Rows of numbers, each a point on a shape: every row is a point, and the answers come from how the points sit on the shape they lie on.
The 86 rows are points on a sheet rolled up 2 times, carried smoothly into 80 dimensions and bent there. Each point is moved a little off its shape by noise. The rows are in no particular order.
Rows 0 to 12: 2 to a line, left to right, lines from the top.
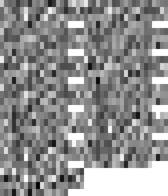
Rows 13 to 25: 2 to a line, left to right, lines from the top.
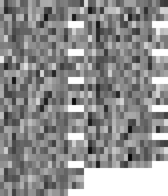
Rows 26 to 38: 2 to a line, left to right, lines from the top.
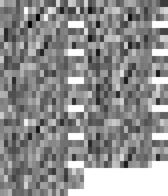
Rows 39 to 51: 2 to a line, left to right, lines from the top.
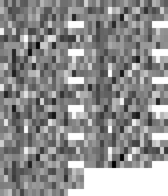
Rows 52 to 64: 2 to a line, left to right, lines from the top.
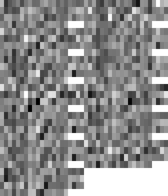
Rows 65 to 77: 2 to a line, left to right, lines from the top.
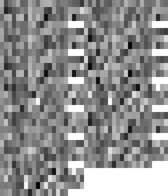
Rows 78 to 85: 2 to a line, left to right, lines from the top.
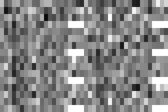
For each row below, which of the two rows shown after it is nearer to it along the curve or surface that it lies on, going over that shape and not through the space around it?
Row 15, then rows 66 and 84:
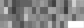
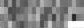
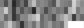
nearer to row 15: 66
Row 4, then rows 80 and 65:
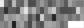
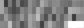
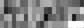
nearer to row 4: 65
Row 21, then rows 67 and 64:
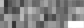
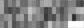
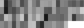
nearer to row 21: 67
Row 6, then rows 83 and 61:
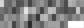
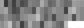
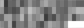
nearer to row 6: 83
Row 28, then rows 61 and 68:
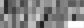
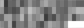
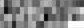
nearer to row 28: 68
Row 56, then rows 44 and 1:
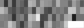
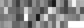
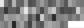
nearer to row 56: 44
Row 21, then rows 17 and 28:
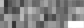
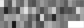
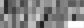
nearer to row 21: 17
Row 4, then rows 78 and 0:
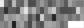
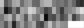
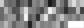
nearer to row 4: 78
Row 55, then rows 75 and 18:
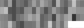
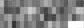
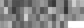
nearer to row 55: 18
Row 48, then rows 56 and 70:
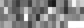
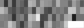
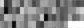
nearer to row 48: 56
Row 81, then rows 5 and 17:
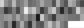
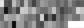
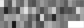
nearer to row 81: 17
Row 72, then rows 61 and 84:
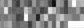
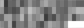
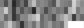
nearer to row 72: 84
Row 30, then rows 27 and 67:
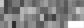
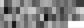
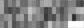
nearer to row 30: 67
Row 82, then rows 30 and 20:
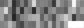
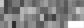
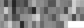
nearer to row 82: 20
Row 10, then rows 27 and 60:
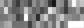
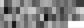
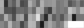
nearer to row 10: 60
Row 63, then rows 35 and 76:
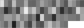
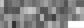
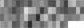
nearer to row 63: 76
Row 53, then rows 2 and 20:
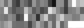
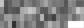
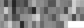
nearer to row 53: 20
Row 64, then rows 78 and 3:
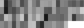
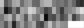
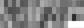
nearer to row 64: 78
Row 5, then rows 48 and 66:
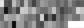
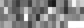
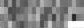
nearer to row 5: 66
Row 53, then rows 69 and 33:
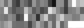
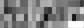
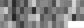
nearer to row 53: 33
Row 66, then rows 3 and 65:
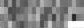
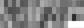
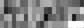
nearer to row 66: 3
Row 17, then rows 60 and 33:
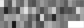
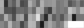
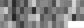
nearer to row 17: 60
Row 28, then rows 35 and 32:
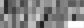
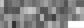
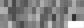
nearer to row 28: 32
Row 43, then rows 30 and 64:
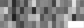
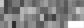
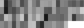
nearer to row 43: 64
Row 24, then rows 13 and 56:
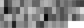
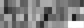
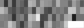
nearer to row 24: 13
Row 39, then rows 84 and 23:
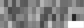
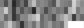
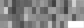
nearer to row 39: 23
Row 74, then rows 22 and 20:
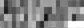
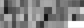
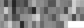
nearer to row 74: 22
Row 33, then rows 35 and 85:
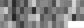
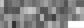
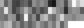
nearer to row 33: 85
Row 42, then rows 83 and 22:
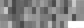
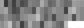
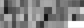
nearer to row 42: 83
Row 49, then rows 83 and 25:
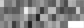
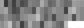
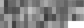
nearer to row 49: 83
